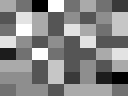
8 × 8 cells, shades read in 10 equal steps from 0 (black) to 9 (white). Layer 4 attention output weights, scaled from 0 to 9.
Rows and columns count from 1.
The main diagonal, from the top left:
6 8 6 5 3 5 1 4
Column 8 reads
2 7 7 3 8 6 0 4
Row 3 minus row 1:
-2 5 6 -6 4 0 0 5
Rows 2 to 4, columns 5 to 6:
5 3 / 8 6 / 3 8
